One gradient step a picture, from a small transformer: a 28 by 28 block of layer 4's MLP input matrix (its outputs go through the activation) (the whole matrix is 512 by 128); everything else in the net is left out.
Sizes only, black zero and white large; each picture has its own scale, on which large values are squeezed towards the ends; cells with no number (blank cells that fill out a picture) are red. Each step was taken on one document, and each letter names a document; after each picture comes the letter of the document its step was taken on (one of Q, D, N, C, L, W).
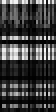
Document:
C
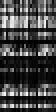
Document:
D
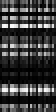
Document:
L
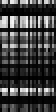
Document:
L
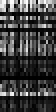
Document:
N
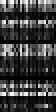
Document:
D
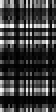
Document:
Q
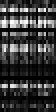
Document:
D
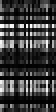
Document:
Q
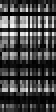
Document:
L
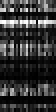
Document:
N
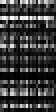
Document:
N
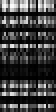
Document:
D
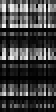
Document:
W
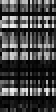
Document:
L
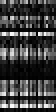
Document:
N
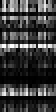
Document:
D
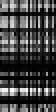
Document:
L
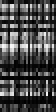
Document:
Q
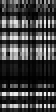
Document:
C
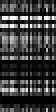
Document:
L
